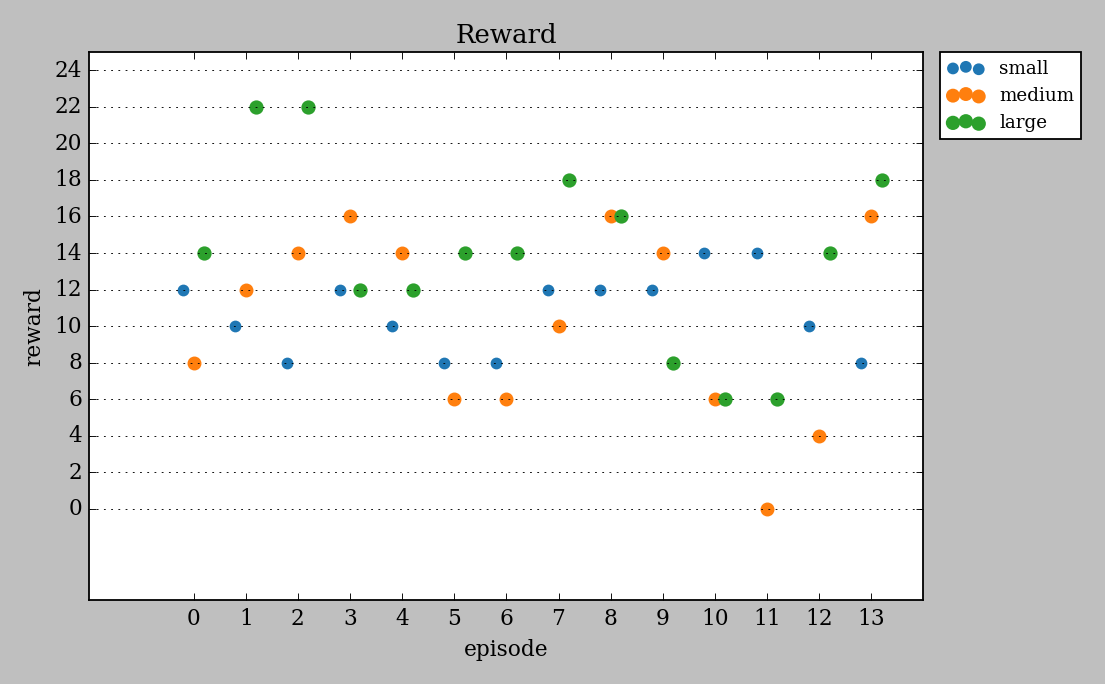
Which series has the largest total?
large
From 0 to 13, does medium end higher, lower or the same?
higher
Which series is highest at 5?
large
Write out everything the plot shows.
Title: Reward
x-axis: episode, ticks 0 1 2 3 4 5 6 7 8 9 10 11 12 13
y-axis: reward, ticks 0 2 4 6 8 10 12 14 16 18 20 22 24
Legend: small, medium, large
Values:
small: 12 10 8 12 10 8 8 12 12 12 14 14 10 8
medium: 8 12 14 16 14 6 6 10 16 14 6 0 4 16
large: 14 22 22 12 12 14 14 18 16 8 6 6 14 18
